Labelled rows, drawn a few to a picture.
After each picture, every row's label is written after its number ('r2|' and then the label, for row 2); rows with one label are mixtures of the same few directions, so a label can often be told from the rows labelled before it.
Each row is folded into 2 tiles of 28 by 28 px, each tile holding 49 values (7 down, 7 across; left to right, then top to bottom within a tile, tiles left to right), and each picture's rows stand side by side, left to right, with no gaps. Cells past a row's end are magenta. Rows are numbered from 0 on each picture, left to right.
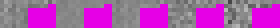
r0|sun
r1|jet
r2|sun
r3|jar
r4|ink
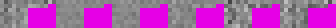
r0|sun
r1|jar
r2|jar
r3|ink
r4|ink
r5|sun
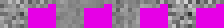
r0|jar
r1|jet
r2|sun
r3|jar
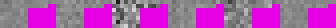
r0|jet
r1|jar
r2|ink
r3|sun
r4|jet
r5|ink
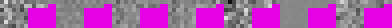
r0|ink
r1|jar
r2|ink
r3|sun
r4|jet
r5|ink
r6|jet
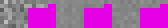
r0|ink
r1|sun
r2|jar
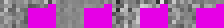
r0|sun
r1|sun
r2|sun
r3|ink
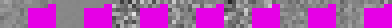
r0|jet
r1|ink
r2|jar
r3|ink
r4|jet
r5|jar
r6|sun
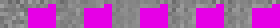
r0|jar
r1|jet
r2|sun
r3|sun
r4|sun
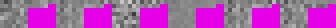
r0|jet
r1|sun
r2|jar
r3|jet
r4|sun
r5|ink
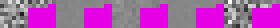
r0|jar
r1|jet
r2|jet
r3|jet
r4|ink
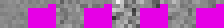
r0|jar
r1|ink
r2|jet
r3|jet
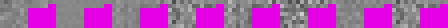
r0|jet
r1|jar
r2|sun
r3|ink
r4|sun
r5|jar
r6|jar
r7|ink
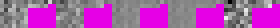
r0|sun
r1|jet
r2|sun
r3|sun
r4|jet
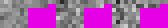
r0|jet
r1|jet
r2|ink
